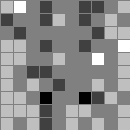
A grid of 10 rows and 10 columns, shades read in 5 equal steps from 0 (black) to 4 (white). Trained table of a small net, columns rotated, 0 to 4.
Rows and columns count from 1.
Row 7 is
3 2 3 2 1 2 2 3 2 3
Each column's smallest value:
1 1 1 0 1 2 0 1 2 2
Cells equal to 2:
47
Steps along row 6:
down down same up same same same same up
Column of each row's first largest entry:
2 5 9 10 8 1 1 1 1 1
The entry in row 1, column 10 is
3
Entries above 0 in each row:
10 10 10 10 10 10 10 8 10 10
